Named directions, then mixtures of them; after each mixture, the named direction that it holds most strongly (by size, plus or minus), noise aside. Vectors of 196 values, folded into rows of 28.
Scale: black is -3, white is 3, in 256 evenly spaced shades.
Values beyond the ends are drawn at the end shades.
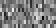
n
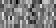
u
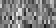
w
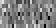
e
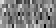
e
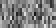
w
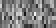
w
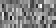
n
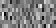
n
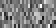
n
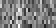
w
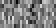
u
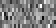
n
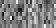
u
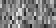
w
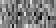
e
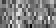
w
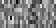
u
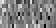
e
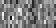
u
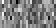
u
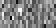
u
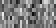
u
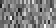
w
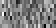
e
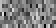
n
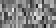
n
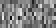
w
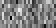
u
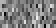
n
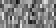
u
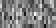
w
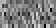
e
